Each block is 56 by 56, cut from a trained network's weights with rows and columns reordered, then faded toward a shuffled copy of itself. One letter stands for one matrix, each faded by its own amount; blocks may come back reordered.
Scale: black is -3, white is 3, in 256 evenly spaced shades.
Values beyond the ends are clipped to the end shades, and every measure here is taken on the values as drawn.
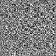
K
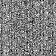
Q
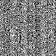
Q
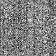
Q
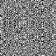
K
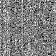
Q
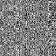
K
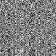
K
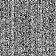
Q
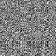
K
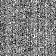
Q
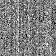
Q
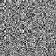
K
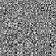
K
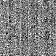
Q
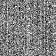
Q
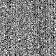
Q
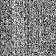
Q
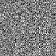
K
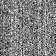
Q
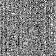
Q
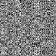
K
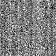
Q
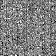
Q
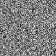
K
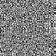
K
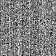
Q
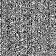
Q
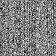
Q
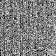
Q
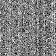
Q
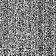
Q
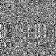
K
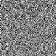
K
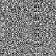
K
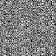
K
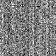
Q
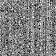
Q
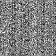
Q
